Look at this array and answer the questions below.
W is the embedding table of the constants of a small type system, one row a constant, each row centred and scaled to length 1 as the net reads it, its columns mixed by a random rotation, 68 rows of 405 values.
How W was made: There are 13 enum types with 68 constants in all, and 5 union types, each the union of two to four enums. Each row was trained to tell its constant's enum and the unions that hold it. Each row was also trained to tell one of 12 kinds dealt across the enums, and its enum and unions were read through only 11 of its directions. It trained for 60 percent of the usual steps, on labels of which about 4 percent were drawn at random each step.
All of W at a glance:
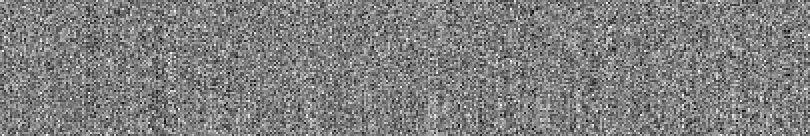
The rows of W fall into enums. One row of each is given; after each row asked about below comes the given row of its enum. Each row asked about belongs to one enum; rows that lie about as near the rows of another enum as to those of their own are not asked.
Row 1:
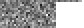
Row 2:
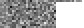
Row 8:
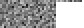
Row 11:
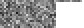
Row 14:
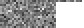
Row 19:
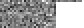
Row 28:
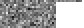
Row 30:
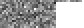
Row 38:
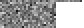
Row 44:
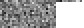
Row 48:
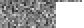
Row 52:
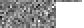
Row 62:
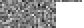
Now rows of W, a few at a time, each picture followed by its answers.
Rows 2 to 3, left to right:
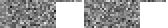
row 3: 52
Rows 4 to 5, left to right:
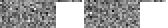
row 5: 38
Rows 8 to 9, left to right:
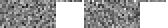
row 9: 19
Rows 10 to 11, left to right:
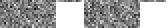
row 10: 1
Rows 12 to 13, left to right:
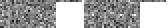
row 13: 2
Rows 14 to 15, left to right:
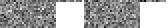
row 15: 2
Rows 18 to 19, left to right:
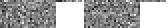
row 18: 2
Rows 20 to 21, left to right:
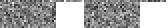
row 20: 19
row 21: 52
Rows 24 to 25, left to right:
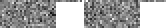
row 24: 52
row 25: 11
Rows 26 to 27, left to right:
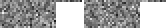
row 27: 8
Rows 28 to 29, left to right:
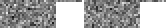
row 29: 48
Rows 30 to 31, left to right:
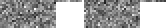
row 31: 14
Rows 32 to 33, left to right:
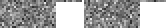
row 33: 8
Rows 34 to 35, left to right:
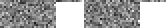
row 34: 2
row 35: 44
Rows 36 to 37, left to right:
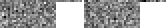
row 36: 38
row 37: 2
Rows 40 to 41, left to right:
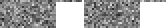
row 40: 8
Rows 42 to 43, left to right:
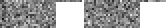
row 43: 19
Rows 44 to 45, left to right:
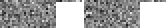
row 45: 38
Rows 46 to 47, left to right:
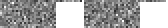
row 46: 48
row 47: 52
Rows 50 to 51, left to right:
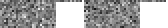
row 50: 48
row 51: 38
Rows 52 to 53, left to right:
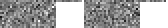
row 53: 52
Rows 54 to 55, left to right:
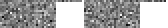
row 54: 38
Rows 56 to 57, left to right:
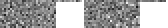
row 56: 19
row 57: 1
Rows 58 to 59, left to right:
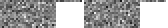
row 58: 48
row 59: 8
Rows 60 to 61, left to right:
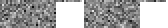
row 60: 19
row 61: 8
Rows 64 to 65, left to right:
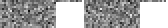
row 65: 48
